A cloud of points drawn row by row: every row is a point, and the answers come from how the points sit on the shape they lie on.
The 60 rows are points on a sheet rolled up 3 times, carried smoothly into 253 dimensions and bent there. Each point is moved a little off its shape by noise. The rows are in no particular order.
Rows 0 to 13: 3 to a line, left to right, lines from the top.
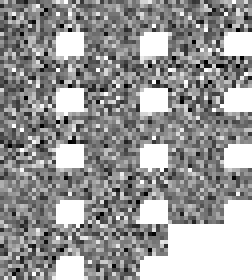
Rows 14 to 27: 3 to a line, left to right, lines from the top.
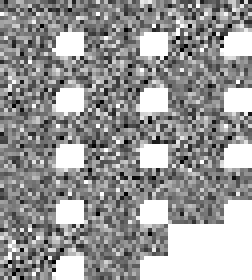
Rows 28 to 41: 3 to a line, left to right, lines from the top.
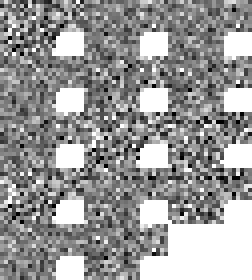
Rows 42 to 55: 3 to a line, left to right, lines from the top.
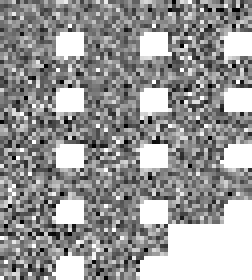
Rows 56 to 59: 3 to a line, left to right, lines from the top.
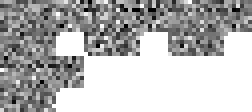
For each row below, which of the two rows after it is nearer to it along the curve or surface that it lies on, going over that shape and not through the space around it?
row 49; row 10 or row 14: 10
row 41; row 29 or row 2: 29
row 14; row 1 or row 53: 53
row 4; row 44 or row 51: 44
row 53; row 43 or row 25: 25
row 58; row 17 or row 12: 17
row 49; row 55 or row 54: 54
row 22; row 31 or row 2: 2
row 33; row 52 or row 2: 52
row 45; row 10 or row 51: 10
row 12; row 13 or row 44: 13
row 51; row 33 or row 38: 38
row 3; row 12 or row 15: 12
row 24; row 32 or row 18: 18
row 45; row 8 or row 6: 6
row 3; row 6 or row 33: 6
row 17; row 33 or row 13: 13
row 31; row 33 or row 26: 33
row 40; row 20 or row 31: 31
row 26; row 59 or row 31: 59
